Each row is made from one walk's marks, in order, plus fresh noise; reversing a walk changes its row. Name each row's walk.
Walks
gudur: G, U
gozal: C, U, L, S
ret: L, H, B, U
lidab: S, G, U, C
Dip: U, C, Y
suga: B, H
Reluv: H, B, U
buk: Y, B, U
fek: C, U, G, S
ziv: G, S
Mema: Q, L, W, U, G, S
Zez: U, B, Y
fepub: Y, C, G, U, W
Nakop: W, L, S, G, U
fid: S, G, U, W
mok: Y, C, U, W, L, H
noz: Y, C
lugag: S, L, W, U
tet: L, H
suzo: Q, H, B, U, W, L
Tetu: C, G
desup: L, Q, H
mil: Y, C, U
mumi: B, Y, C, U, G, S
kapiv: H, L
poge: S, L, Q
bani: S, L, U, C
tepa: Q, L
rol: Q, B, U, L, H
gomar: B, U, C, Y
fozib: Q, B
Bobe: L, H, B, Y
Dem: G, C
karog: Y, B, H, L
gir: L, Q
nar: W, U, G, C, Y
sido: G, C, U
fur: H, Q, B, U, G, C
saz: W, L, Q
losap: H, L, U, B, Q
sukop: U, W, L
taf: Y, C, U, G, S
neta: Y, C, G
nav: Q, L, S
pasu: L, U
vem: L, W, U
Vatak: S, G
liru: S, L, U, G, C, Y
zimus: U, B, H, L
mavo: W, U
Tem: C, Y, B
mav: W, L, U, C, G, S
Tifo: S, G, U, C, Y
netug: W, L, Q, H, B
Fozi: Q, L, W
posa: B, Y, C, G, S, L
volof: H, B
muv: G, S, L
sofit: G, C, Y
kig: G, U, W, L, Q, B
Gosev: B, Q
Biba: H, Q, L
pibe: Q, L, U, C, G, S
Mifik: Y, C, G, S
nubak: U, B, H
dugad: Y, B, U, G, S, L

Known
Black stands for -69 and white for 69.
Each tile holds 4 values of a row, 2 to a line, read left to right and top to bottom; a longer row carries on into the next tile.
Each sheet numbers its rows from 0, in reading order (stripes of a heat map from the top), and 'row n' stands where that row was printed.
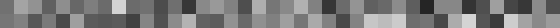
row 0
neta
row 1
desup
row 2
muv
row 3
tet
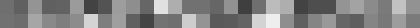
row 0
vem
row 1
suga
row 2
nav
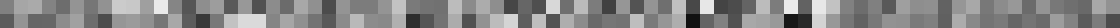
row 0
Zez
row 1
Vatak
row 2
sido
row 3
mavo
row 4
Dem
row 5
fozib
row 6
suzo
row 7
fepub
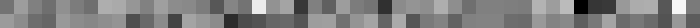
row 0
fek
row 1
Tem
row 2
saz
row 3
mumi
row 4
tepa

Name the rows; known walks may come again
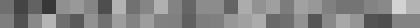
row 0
desup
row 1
lidab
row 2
gomar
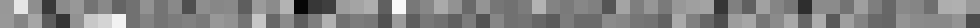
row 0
ziv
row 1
kig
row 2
tepa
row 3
Mifik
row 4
fur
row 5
saz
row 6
fek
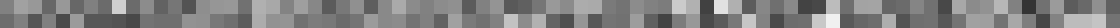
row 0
neta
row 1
rol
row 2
liru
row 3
Nakop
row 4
buk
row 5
volof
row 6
karog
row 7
muv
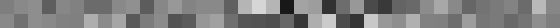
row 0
mav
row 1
Dip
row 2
kapiv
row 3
posa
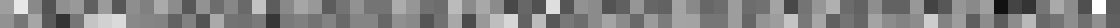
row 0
Vatak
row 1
sofit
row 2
dugad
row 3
mavo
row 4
ret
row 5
sukop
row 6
vem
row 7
gir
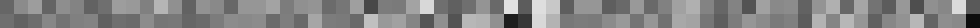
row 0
mok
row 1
Tifo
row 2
lugag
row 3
Gosev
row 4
zimus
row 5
suzo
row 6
Tetu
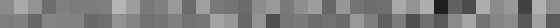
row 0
mumi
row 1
nar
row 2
fepub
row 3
Fozi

